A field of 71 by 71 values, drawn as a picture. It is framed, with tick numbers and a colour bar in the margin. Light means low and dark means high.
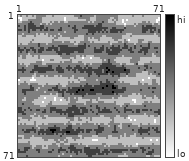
Odd rows or columns: none. Ninth with the highest average: centre. Average level on the scale: 50%. Stripes: horizontal, repeating 7 times.
